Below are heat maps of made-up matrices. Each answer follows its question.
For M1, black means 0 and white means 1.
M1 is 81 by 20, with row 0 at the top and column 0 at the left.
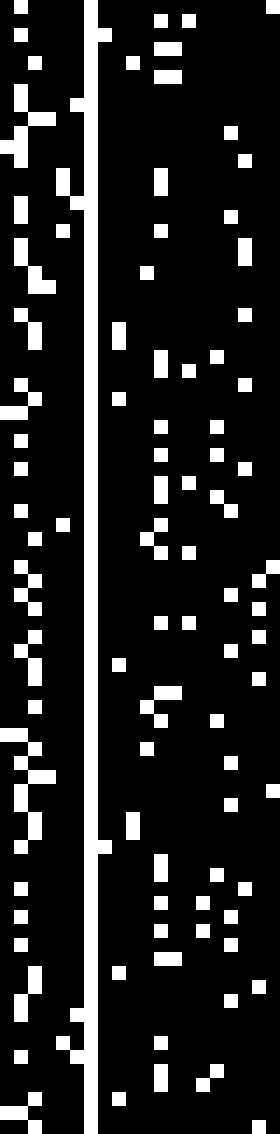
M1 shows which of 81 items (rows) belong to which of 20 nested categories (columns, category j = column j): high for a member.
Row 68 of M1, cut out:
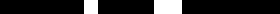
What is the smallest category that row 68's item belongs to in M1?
12
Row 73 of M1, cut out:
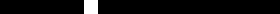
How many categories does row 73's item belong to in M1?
1
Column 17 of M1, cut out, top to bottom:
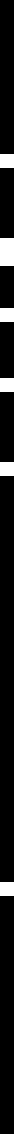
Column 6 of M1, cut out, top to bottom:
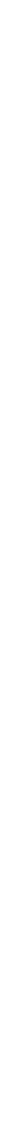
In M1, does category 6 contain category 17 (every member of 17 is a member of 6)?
yes
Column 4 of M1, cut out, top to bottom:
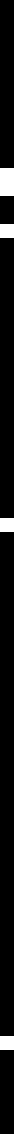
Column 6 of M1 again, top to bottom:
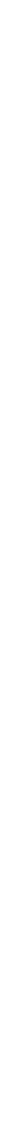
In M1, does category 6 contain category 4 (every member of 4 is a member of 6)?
yes
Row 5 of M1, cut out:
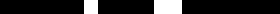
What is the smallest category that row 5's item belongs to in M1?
12
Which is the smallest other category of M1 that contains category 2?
6
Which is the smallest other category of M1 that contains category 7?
1
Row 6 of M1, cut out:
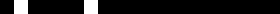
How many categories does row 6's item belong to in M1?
2
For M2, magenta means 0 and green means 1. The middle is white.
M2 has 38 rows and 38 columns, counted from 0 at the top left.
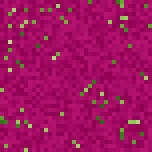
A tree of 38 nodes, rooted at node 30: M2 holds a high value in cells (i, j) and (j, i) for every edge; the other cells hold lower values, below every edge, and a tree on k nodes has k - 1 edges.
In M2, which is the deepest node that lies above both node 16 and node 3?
6
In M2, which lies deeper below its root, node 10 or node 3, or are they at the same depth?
the same depth
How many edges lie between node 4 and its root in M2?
1
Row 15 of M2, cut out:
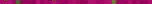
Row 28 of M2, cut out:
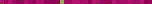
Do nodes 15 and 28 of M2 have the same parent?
no
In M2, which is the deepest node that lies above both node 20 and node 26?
25
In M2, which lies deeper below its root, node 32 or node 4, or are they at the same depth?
the same depth
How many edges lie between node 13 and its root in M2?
3
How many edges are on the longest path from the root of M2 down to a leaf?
3
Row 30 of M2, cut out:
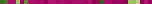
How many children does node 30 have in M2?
8
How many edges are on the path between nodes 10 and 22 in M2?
5
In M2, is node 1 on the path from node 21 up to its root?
no
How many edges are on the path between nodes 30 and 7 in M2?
3
